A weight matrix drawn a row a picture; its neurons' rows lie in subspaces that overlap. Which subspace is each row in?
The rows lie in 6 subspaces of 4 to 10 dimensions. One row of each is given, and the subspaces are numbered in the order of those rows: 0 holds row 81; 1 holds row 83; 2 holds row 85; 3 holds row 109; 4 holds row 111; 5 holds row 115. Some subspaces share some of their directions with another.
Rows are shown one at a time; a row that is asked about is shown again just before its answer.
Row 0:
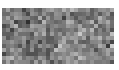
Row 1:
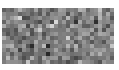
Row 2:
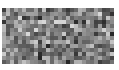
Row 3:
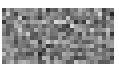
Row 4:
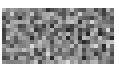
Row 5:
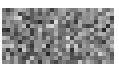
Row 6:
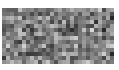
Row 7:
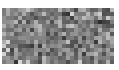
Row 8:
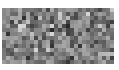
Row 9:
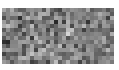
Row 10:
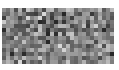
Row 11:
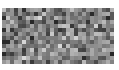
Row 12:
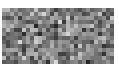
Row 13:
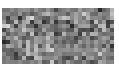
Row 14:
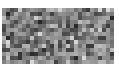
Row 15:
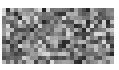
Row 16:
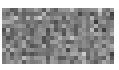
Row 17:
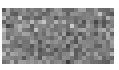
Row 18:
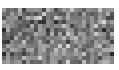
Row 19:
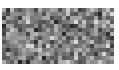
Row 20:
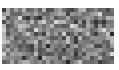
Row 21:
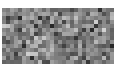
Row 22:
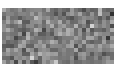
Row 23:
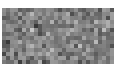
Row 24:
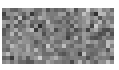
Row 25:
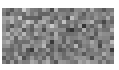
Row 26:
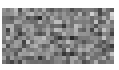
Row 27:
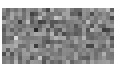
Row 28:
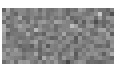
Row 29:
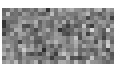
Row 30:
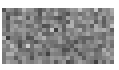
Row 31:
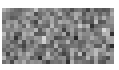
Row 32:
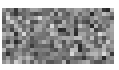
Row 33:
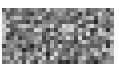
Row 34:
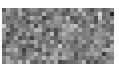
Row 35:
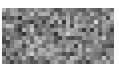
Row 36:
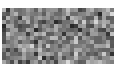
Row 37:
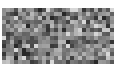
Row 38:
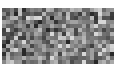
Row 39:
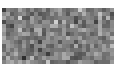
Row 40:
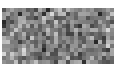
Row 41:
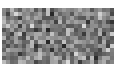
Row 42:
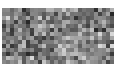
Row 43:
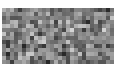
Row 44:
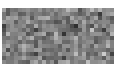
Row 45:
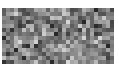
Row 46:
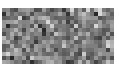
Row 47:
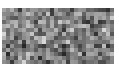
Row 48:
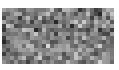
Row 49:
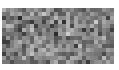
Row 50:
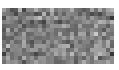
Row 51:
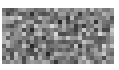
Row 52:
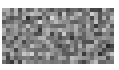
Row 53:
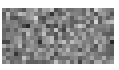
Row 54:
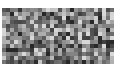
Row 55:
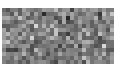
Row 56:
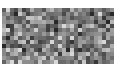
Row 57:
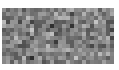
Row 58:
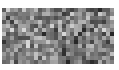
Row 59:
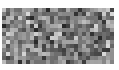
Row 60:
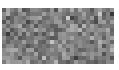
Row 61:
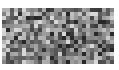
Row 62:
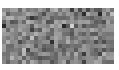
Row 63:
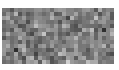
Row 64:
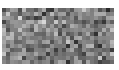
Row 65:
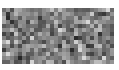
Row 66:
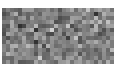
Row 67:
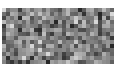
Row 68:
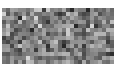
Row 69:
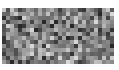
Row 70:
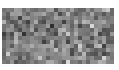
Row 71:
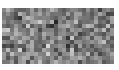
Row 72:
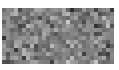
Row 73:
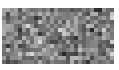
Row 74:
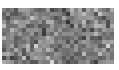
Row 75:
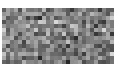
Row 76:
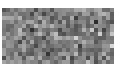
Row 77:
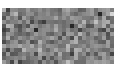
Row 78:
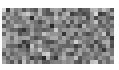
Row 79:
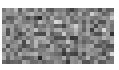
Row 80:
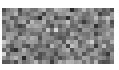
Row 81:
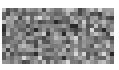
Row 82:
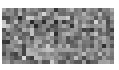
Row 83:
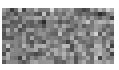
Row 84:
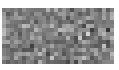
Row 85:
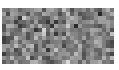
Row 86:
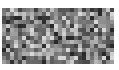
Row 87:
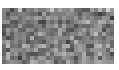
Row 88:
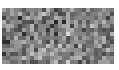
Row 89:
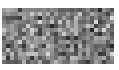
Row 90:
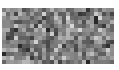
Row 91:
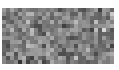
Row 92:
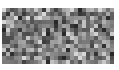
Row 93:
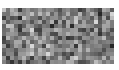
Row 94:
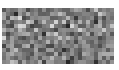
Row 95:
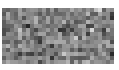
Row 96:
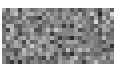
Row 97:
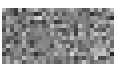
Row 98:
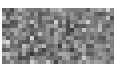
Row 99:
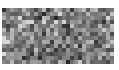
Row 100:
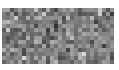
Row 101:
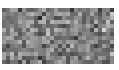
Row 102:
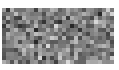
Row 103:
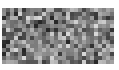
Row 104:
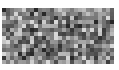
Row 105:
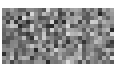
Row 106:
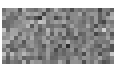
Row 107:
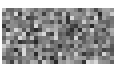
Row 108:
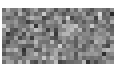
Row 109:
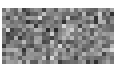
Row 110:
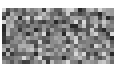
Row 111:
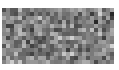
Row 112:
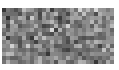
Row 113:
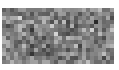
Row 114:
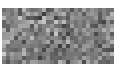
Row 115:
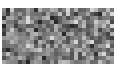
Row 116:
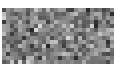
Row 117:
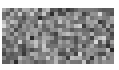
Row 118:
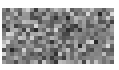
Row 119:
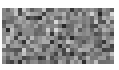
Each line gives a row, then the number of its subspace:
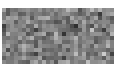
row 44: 0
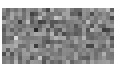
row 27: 2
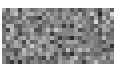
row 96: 4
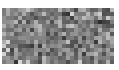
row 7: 5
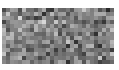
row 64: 1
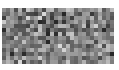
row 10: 5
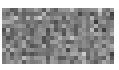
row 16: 0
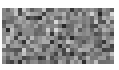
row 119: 4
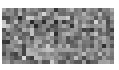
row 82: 2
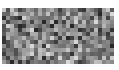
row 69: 0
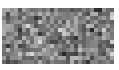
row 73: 3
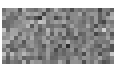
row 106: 4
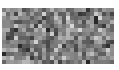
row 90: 2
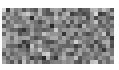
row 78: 2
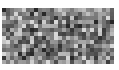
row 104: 1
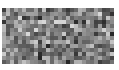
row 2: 3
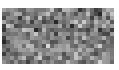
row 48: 2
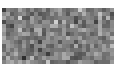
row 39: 0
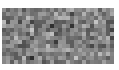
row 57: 2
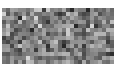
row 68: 2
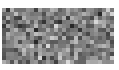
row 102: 0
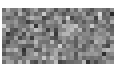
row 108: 0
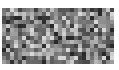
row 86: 0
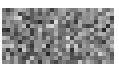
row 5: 4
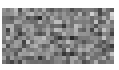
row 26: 4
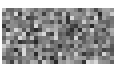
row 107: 5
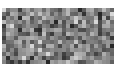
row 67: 0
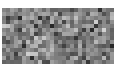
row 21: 2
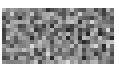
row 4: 3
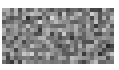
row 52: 5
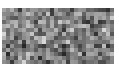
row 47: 1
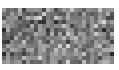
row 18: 4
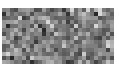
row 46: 2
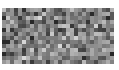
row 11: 1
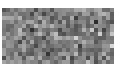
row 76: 1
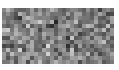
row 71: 4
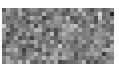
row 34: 0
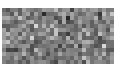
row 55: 3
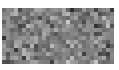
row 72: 2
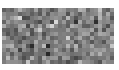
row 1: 4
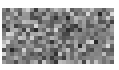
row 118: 5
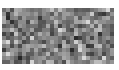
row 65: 1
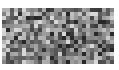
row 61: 5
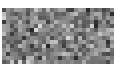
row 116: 2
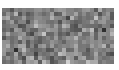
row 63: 5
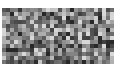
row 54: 3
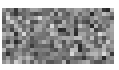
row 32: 1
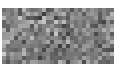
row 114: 0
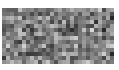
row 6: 3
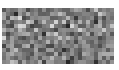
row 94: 5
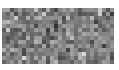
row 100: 0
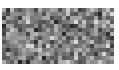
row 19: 5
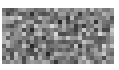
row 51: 3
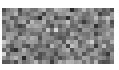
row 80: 5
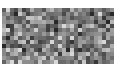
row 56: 4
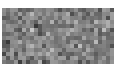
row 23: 5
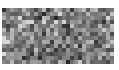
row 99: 5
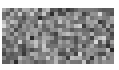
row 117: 3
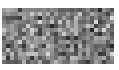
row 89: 4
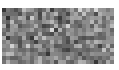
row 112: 2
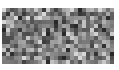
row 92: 0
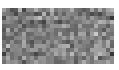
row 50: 1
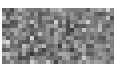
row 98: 1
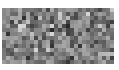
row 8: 2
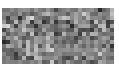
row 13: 2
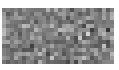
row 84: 3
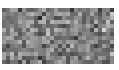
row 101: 5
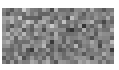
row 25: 3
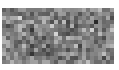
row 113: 0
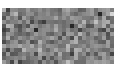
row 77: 4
